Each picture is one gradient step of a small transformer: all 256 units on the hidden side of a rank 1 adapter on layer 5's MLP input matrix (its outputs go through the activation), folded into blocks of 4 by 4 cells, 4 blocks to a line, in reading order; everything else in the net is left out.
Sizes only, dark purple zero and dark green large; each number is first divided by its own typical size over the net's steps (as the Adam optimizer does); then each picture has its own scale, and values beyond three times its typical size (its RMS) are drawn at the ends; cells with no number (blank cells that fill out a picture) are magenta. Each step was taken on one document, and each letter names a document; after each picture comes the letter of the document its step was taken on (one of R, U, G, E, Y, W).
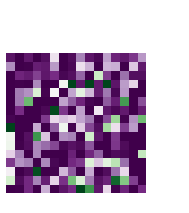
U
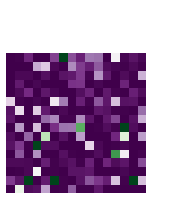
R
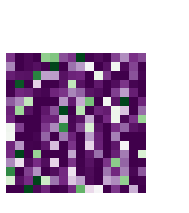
U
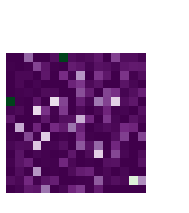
R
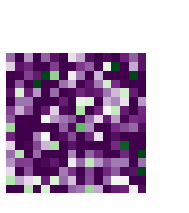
U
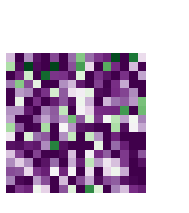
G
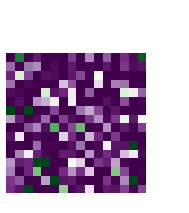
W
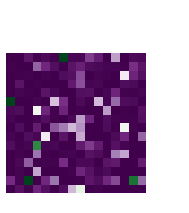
R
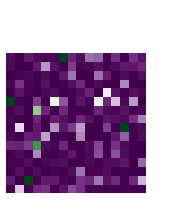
R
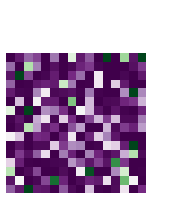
W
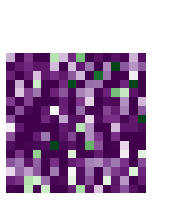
U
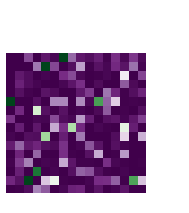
R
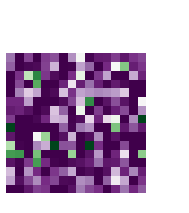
U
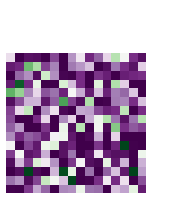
G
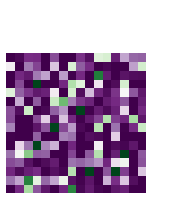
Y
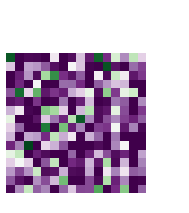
G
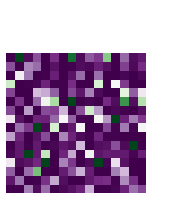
W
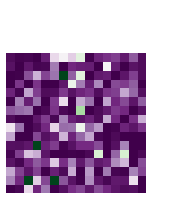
Y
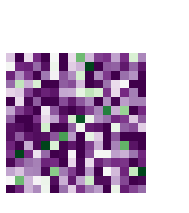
G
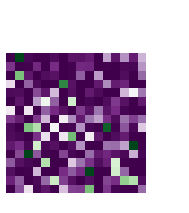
W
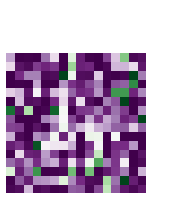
Y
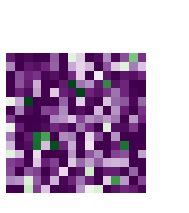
U
